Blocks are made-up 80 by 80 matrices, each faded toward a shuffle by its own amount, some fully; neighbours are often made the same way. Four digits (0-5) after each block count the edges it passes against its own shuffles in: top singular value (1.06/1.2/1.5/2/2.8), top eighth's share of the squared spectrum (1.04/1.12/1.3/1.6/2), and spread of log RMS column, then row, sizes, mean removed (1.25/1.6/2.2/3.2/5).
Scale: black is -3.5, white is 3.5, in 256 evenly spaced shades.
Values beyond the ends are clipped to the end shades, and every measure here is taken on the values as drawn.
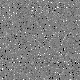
2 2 0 1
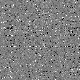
3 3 1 1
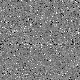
3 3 1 1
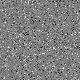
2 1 0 0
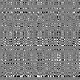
5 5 3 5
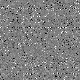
3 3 0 2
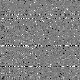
4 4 1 2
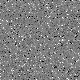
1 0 0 0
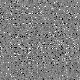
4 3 1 2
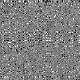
4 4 2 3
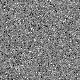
0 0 0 0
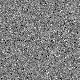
0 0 0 0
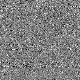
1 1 0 3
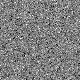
0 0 0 0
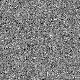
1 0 0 1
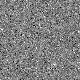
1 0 0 0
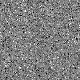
2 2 0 0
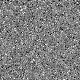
1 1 0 0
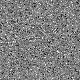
2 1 0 0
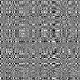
5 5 4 4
